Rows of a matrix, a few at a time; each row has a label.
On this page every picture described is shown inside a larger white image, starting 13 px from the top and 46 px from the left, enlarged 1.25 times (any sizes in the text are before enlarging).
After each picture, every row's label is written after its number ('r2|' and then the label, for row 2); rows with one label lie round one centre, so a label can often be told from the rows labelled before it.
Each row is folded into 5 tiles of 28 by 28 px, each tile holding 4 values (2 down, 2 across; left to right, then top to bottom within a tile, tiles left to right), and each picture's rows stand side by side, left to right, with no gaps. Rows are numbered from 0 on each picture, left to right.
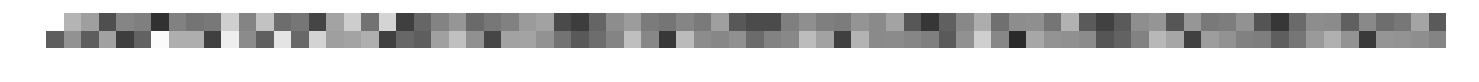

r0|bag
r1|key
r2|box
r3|box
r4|box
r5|box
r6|box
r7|box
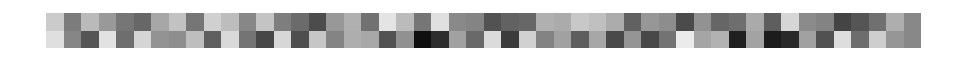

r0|key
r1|key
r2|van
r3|bag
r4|van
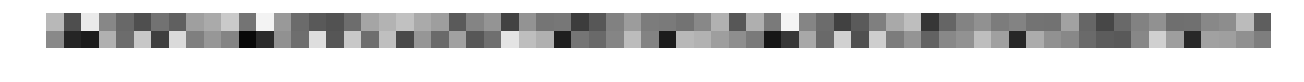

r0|van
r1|van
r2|bag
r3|box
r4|van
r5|box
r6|box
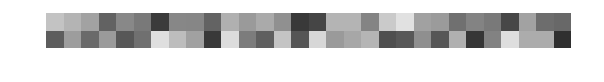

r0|bag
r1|key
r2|bag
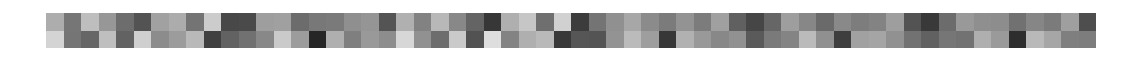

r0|key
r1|box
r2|key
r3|box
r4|box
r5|box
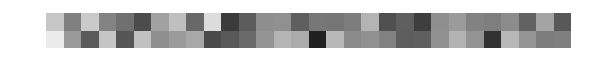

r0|key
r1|box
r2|box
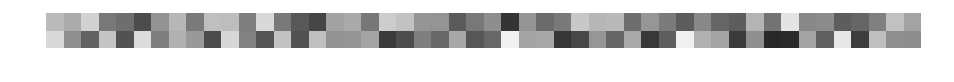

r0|key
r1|key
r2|bag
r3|bag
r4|van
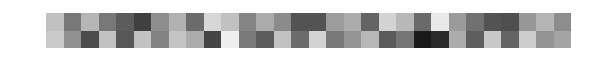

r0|key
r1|key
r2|van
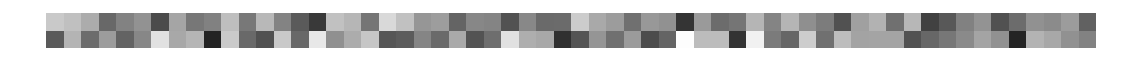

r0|bag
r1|key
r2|bag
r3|bag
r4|key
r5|box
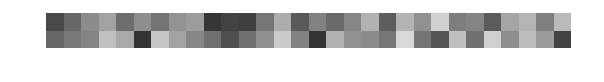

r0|box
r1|box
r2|key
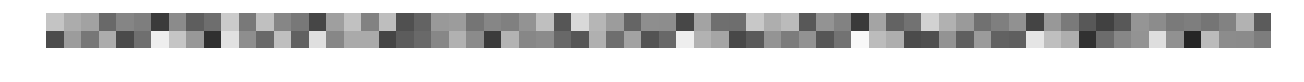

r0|bag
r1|key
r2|box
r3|bag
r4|bag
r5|bag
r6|box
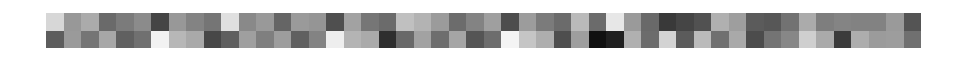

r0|bag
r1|bag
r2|bag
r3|van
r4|box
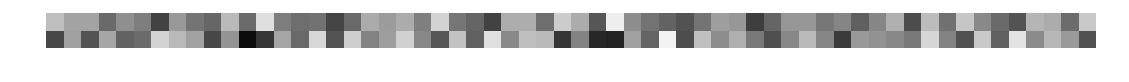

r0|bag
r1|van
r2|key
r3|van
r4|box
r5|key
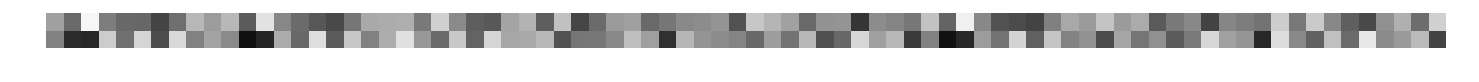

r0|van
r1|van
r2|key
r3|box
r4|bag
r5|van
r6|bag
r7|key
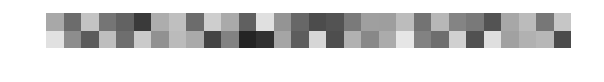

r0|key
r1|van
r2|key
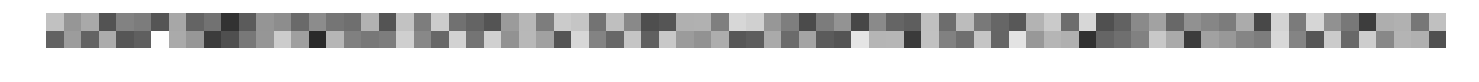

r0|bag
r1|box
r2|key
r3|key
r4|bag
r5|key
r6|box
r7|key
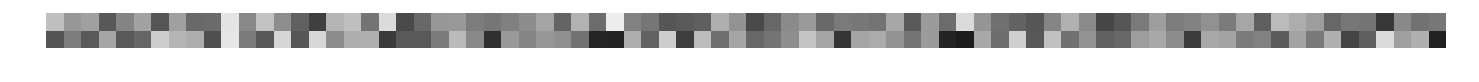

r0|bag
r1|key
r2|box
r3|van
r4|box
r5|van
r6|box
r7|bag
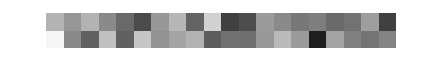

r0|key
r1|box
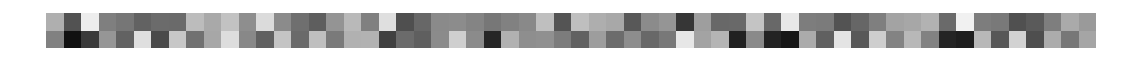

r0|van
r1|key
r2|box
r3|bag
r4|van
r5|van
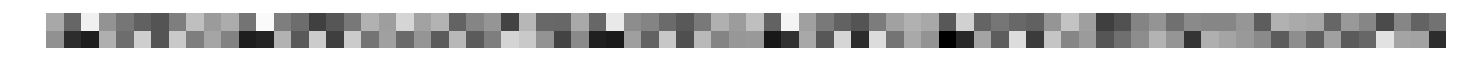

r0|van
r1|van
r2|bag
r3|van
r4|van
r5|van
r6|box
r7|bag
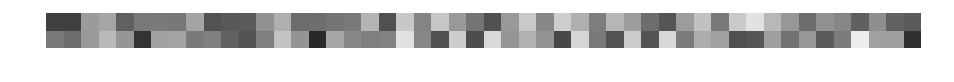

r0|box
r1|box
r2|key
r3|key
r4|bag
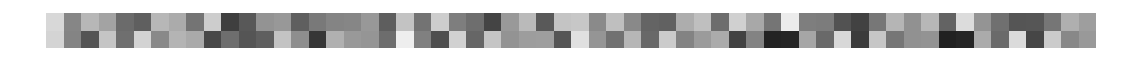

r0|key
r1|box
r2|key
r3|key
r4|van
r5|van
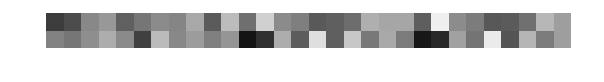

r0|box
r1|van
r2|van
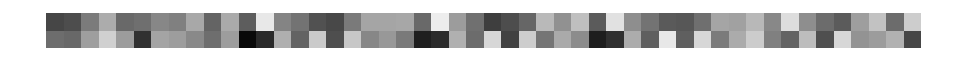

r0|box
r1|van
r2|van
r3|van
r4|key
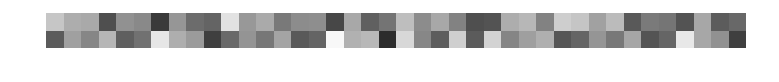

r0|bag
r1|bag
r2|key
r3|bag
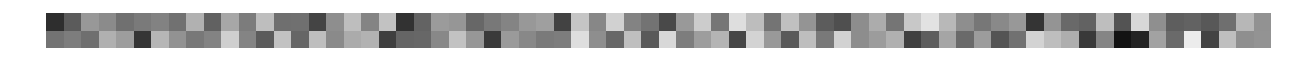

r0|box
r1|key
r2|box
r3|key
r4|key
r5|bag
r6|van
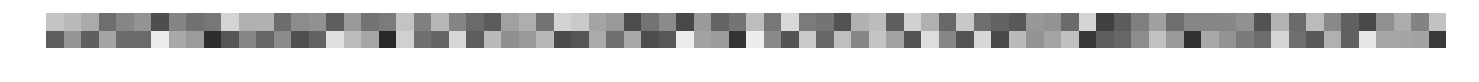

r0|bag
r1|bag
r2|key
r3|bag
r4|key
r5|key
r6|box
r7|key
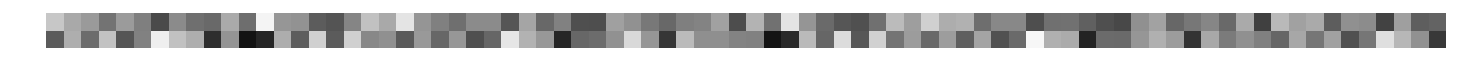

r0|bag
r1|van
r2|bag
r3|box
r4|van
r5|bag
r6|box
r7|bag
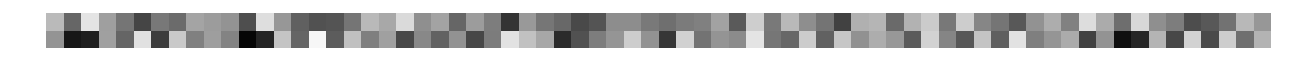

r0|van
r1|van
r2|bag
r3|box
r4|key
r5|key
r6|van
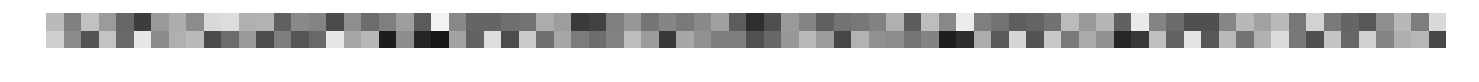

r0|key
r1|bag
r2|van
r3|box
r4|box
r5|van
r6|van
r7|key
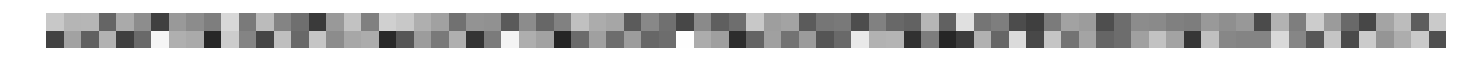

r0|bag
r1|key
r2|bag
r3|bag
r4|bag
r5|van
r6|box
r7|key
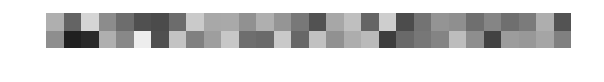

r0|van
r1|key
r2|box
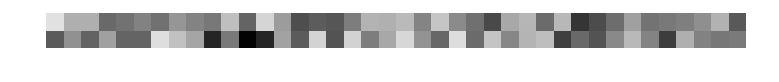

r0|bag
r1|van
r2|key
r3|box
